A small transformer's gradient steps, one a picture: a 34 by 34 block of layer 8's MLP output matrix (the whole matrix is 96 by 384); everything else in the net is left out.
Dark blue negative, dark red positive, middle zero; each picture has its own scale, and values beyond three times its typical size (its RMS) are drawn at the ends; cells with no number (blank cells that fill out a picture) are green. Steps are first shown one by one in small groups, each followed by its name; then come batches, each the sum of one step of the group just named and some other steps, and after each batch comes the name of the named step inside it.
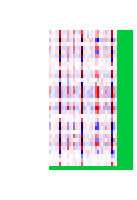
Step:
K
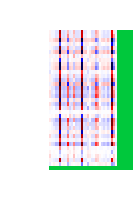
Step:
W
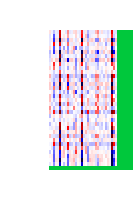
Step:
K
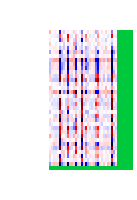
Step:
K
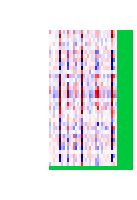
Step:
K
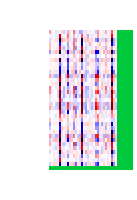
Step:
K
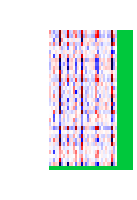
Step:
K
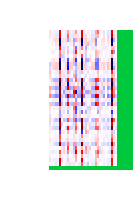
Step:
W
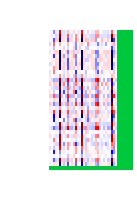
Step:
W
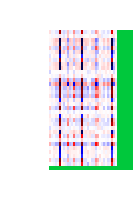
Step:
W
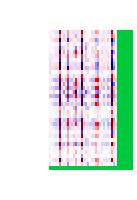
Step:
W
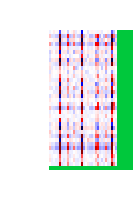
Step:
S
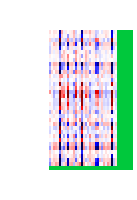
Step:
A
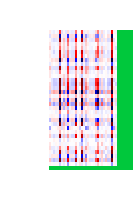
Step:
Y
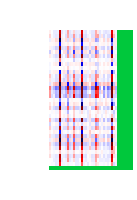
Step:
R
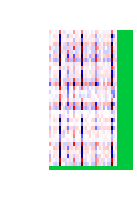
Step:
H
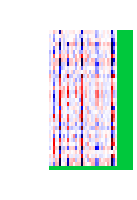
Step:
A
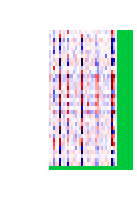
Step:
A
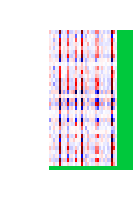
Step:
Y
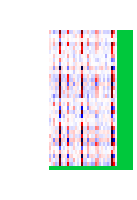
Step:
H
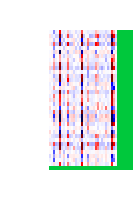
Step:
S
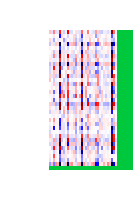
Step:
A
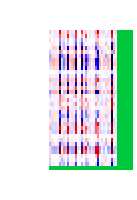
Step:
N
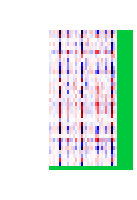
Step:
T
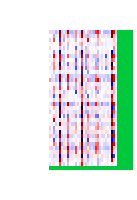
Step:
N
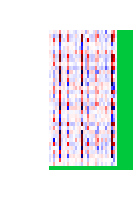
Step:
T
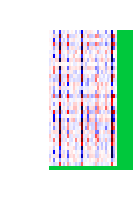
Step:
T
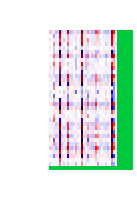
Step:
N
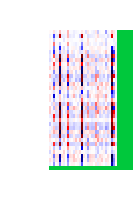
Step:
T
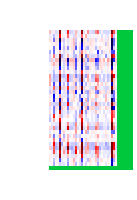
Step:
N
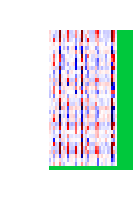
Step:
N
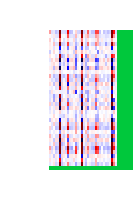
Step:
N
